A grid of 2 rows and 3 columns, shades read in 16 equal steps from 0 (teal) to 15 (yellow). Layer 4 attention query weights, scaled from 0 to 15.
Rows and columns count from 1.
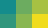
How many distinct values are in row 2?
3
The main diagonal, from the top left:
0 8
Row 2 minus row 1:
2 2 5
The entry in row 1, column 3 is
10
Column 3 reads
10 15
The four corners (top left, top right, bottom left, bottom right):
0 10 2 15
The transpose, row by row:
0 2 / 6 8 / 10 15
